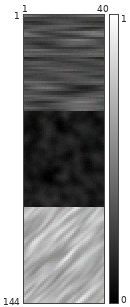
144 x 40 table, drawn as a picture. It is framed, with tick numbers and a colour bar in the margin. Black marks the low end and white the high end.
It is made of 3 by 1 panels. Panel 1,1: low, streaked across. Panel 2,1: very low, blotchy, faint in contrast. Panel 3,1: high, slanting up to the right.
